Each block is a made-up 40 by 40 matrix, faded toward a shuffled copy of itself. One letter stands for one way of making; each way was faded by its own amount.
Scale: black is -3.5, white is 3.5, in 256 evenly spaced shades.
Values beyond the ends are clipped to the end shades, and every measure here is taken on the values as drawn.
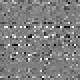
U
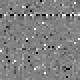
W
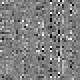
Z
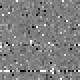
W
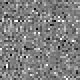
W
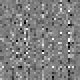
Z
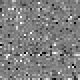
W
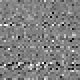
U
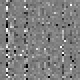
Z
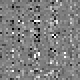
Z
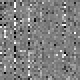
Z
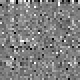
W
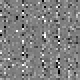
Z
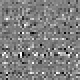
U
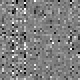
Z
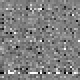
U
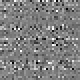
U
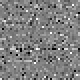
W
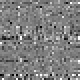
U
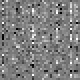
Z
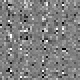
Z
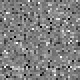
W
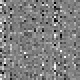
Z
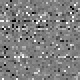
W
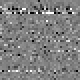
U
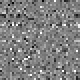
W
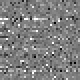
W
